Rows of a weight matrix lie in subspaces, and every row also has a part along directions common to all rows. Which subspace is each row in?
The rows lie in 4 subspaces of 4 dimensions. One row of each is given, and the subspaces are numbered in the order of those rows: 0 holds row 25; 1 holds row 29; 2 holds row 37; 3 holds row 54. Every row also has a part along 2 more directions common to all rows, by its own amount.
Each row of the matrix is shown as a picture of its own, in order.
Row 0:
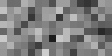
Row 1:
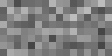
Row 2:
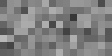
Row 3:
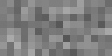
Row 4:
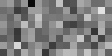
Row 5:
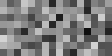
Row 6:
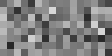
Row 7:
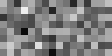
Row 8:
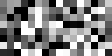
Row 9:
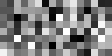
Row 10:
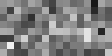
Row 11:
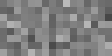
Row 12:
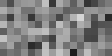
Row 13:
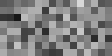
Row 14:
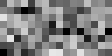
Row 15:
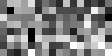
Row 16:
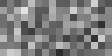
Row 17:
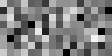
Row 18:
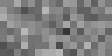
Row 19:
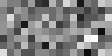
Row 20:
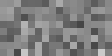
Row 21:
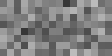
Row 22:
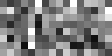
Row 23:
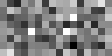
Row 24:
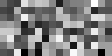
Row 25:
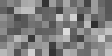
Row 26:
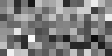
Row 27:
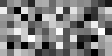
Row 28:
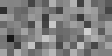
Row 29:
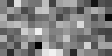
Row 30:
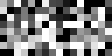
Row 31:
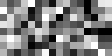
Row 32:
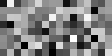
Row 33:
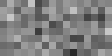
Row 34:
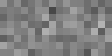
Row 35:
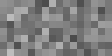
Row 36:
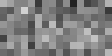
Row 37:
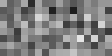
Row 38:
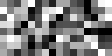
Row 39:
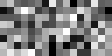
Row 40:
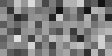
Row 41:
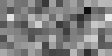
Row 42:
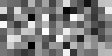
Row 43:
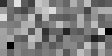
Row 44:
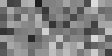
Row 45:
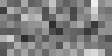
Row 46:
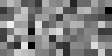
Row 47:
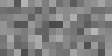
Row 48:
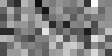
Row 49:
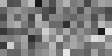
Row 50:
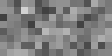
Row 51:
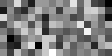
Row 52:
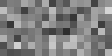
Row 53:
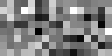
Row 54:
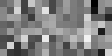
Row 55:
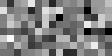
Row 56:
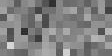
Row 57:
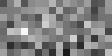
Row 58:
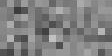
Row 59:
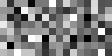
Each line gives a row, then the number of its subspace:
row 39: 0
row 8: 2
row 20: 2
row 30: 0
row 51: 1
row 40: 0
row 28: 1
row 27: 3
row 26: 0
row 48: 3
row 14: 2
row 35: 2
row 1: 0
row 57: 3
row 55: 1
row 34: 0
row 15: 0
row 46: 0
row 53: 2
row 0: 1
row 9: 0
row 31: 1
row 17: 1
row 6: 3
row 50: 3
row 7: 1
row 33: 2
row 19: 1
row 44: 3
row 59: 3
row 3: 2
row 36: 0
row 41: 1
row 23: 0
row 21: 1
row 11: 0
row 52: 0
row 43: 3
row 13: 2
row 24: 2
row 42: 1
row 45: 3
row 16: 2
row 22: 0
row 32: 3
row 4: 2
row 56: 3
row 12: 1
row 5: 1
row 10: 3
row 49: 3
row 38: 1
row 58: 2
